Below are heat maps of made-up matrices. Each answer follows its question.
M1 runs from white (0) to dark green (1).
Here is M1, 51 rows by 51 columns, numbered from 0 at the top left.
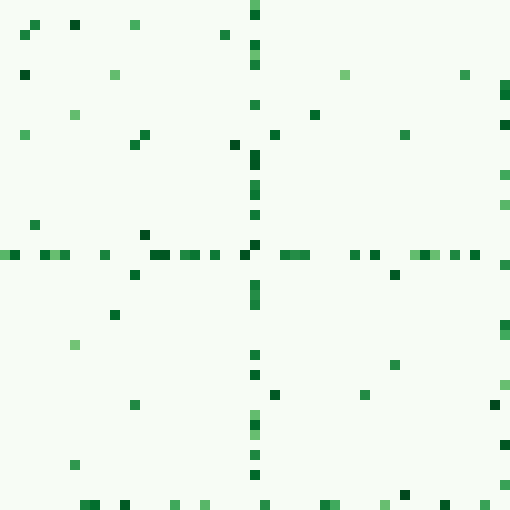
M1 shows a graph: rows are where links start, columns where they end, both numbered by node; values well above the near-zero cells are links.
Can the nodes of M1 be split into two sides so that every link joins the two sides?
yes
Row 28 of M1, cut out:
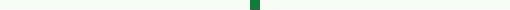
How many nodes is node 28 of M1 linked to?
1
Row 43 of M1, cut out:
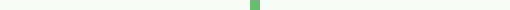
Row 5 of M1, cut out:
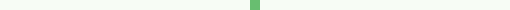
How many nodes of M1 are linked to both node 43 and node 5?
1
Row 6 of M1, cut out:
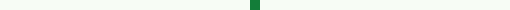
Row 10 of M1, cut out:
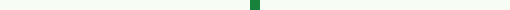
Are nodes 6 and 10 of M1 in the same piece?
yes
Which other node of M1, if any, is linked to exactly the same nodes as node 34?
node 46
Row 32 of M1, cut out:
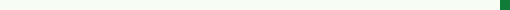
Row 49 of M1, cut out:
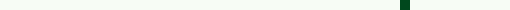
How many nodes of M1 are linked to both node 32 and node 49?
0
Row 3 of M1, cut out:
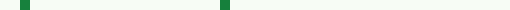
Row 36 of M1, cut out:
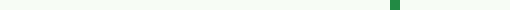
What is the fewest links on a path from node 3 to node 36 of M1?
5
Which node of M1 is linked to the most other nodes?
node 25
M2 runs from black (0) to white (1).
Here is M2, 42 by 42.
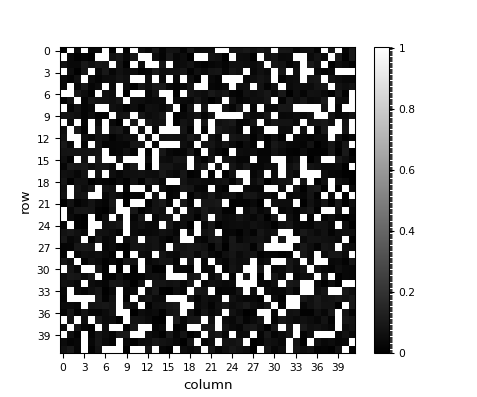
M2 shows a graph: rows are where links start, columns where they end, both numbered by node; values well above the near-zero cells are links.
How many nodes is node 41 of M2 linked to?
12
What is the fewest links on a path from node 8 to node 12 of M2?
2
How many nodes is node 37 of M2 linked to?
9
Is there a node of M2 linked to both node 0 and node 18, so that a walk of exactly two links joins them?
no
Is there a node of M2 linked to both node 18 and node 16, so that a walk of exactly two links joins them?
no
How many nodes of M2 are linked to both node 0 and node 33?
3
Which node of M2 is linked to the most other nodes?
node 11
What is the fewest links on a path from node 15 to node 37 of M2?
1
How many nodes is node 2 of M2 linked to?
8
